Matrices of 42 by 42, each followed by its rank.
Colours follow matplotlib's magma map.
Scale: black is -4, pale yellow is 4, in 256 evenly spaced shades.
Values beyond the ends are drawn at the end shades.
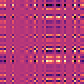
one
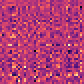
five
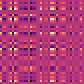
one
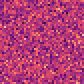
full rank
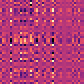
two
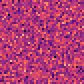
full rank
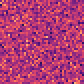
full rank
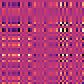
one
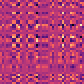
two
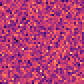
full rank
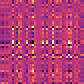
two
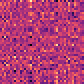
five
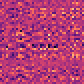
five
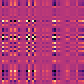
one
